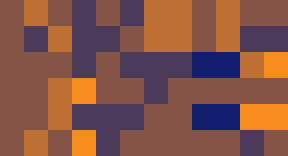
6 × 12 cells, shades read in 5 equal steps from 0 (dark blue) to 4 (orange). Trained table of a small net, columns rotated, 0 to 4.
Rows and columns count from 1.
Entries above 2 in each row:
4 4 2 2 3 2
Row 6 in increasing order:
1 1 2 2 2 2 2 2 2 2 3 4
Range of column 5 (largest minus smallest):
1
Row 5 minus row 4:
0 0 0 -3 -1 -1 1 0 -2 -2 2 2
